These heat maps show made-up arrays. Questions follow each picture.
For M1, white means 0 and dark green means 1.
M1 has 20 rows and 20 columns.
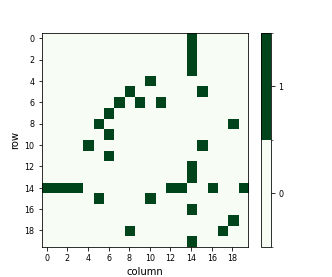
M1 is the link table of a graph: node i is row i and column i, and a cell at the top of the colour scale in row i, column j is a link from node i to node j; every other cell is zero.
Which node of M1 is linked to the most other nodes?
node 14
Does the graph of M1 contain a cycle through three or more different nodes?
no
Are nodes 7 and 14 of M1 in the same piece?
no
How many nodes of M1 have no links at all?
0
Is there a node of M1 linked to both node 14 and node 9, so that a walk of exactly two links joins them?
no
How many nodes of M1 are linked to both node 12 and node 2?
1
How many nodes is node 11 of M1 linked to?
1
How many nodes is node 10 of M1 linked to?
2
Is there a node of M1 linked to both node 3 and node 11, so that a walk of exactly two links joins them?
no
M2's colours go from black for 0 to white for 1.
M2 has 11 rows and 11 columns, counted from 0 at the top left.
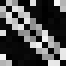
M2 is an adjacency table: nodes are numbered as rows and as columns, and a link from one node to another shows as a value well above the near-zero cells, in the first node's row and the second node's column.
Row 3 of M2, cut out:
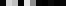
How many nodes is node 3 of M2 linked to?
4
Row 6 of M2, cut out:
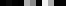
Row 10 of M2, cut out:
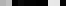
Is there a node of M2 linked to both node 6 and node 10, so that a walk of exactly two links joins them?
yes
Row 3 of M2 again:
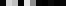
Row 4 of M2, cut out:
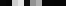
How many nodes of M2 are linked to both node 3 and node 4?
2
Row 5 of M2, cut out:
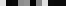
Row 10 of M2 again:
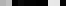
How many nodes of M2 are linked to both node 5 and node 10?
1
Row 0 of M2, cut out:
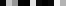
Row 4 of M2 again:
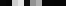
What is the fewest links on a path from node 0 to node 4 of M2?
2
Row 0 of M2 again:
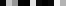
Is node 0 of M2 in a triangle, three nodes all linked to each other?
yes
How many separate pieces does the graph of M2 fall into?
1
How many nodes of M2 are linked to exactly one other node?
0
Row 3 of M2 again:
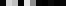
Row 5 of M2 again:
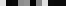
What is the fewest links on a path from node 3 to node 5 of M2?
1
